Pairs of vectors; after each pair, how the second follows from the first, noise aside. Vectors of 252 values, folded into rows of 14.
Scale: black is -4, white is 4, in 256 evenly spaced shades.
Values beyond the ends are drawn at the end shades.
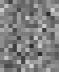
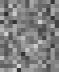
wrapped around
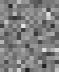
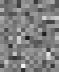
wrapped around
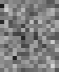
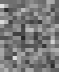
sign-scrambled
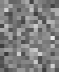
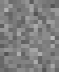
shrunk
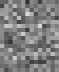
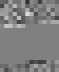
partly zeroed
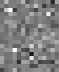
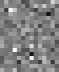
sign-scrambled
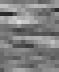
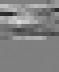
partly zeroed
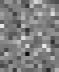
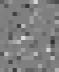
partly zeroed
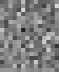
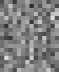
wrapped around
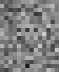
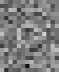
sign-scrambled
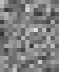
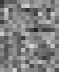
sign-scrambled
